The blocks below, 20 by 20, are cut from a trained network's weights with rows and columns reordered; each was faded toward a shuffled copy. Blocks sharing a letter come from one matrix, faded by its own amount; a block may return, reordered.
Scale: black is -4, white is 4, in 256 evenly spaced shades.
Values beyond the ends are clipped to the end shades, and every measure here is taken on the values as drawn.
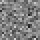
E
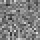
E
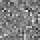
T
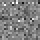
T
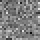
T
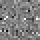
T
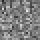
E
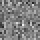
T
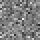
T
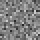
T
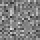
E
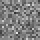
E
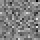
E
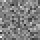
E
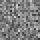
E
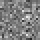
E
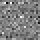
T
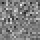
T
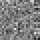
E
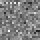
T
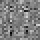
E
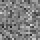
T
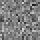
E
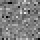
T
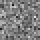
T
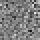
E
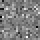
T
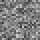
E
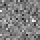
T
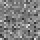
E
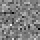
T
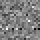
T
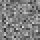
E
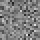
E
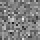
E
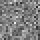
E
